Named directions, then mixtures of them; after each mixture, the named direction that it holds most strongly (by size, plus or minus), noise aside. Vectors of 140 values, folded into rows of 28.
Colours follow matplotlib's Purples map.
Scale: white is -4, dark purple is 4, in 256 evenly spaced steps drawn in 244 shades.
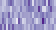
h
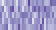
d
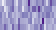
d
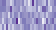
h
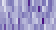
h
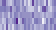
h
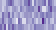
h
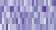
h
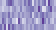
h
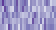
d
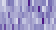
h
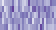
d
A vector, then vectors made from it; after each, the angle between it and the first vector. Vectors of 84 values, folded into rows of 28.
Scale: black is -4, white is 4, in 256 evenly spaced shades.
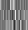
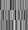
nearly opposite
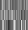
partly opposed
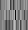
nearly opposite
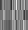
partly opposed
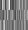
partly opposed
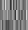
partly opposed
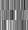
partly aligned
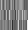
orthogonal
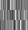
nearly parallel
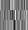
nearly parallel
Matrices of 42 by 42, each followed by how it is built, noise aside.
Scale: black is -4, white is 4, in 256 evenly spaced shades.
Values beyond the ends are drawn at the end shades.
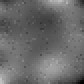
smooth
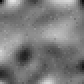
smooth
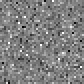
noise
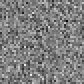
noise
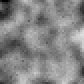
smooth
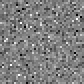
noise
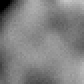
smooth
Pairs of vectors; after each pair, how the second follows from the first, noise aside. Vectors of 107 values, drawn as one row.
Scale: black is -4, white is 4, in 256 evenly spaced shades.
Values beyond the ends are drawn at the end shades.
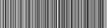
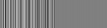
partly zeroed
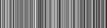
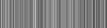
shrunk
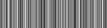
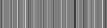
partly zeroed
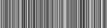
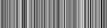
sign-scrambled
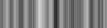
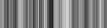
reversed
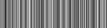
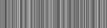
shrunk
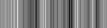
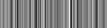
sign-scrambled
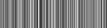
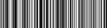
scaled up
